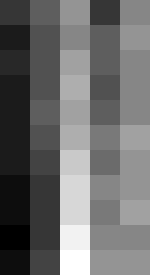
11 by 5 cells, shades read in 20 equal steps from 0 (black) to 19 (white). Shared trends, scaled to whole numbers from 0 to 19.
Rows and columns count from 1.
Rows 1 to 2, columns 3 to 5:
11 4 10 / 10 7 11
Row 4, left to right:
2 6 13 6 10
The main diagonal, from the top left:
4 6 12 6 10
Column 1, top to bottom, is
4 2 3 2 2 2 2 1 1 0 1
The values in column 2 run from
4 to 7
